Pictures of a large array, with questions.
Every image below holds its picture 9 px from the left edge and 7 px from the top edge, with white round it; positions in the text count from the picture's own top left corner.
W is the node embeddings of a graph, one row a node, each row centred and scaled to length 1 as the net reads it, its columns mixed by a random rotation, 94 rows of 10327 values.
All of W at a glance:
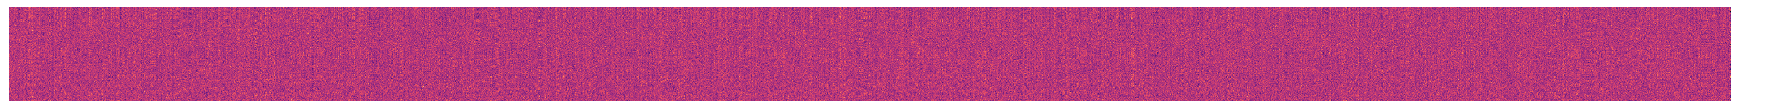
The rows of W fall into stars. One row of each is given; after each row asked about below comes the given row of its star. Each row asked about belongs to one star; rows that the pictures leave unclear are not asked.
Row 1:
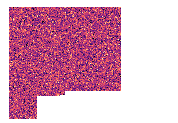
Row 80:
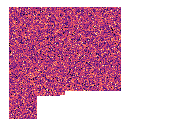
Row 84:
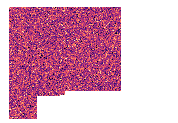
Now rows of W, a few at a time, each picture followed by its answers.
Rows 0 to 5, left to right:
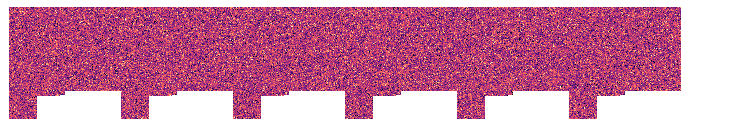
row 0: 1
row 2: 1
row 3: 1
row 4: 80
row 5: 1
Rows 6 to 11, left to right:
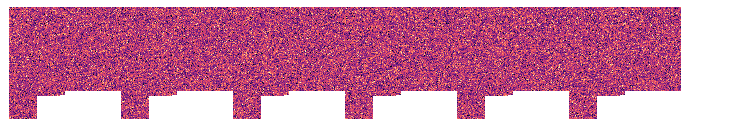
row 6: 1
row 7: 1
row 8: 84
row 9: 1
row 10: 1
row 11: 1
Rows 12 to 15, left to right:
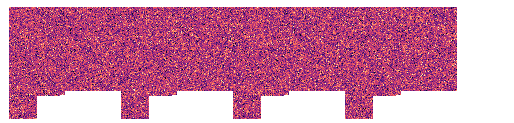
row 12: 84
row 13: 80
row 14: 80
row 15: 1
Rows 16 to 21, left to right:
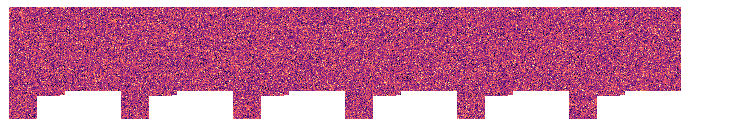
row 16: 84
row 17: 1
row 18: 1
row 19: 1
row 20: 84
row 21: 80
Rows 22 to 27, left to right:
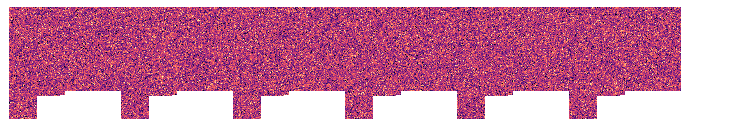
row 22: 84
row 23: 1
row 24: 84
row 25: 80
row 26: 80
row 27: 80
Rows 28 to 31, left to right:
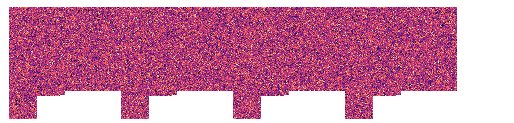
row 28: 1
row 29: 84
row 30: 84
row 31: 80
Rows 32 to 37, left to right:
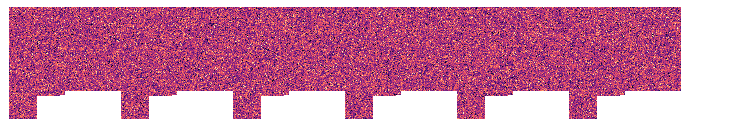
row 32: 80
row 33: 1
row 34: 80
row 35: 80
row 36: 84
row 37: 80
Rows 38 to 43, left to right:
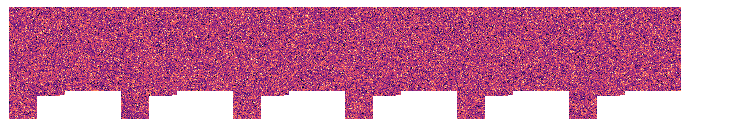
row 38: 84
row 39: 80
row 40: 1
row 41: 84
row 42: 84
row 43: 1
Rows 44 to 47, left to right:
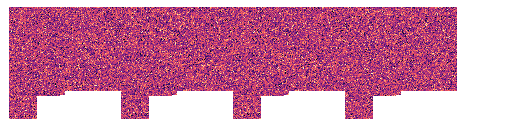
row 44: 84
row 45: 1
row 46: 84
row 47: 1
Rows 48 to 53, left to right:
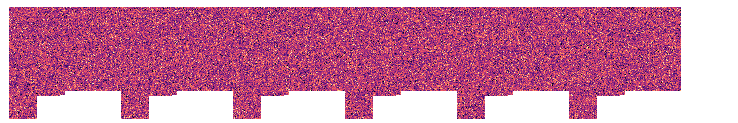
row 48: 84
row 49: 84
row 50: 84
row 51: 1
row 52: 80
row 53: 84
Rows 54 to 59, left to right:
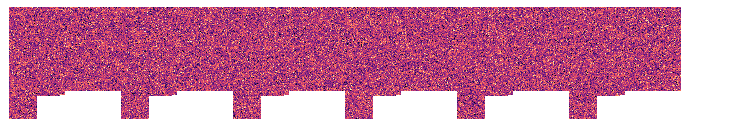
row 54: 84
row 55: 84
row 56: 84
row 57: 80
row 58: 1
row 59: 1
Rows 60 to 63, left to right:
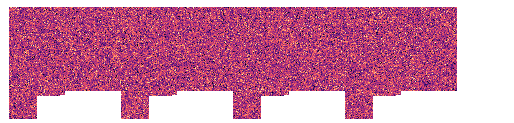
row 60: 80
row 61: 84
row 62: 80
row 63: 80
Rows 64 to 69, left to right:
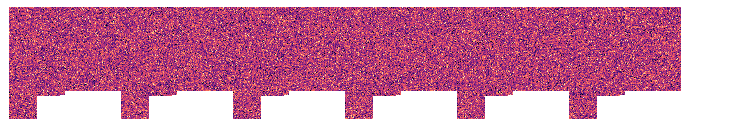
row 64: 80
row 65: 84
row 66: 80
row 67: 84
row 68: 84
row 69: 1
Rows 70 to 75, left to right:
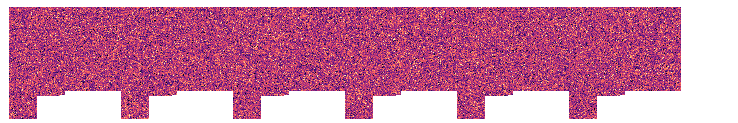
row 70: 80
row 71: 84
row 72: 1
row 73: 80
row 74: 80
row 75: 1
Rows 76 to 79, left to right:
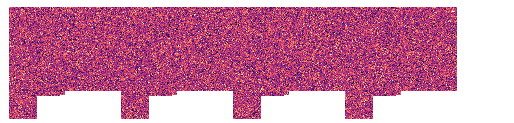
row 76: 84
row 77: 84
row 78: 84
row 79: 84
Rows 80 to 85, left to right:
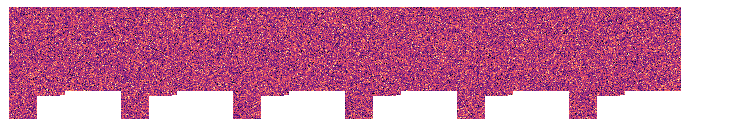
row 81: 80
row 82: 80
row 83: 84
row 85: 1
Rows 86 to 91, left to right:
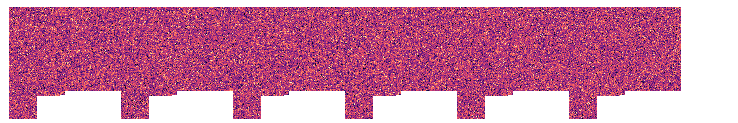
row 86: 1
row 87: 1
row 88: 80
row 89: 80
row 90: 1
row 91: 80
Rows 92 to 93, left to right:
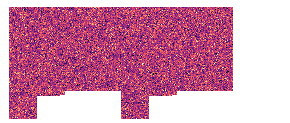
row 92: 84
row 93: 1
